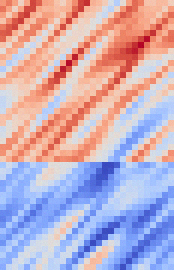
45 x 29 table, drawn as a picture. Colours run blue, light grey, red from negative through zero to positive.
The grain runs diagonally up to the right. Overall the values sit about 50% of the way up the scale. The top part is higher, up to a seam about 60% of the way down. The ninth with the highest average is the top right.
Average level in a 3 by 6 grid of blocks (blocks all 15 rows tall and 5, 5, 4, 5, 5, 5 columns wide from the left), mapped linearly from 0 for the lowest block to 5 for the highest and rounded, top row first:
444454
344322
011000
